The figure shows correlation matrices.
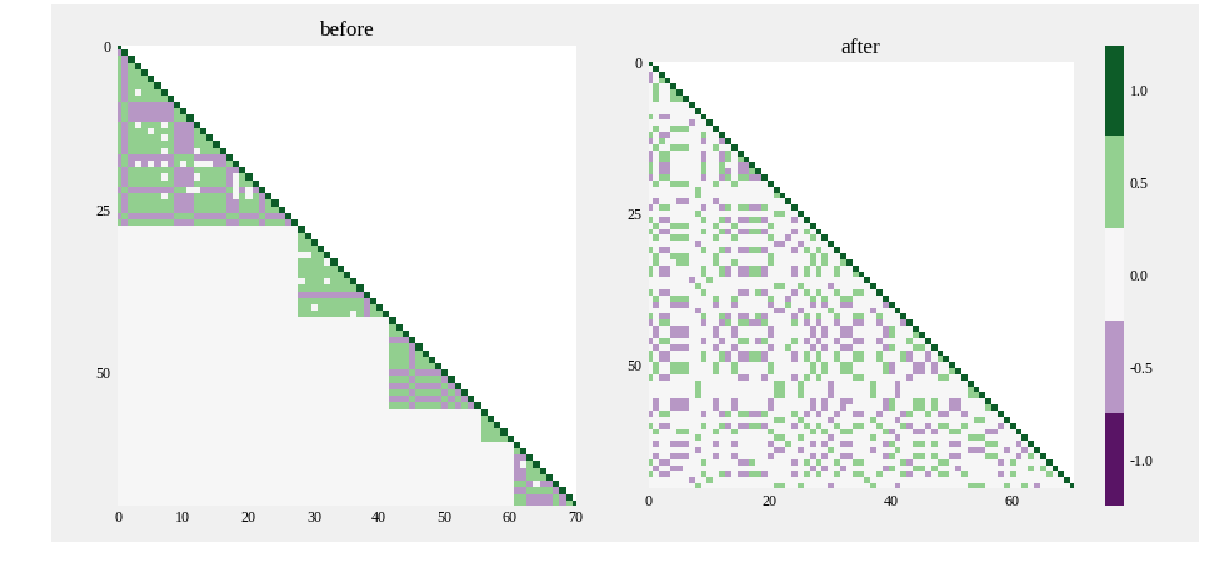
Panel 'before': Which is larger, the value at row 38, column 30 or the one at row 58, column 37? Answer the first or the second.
the second
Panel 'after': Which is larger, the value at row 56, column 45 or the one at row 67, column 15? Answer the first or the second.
the first
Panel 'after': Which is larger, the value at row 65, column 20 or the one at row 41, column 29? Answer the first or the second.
the second
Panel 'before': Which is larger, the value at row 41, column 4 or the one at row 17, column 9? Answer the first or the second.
the second
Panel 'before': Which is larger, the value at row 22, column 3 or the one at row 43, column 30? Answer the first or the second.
the second
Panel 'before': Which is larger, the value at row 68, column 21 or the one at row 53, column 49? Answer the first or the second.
the second
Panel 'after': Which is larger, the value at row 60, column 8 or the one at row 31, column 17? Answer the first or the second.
the second
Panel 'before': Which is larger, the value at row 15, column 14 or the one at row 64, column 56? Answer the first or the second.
the first
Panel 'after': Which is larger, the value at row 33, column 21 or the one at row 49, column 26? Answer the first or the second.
the second
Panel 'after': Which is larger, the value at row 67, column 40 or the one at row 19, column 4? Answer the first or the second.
the first
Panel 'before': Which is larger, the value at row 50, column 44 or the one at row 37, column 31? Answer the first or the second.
the second
